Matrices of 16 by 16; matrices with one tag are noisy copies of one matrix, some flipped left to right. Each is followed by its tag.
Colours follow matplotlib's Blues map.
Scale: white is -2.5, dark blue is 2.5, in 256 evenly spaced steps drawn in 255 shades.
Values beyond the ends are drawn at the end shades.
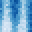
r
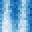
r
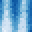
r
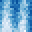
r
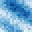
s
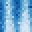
r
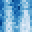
r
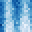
r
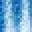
r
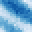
s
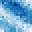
s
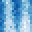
r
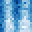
r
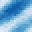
s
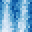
r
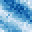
s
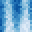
r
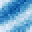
s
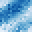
s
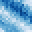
s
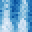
r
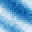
s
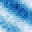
s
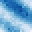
s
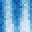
r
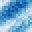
s
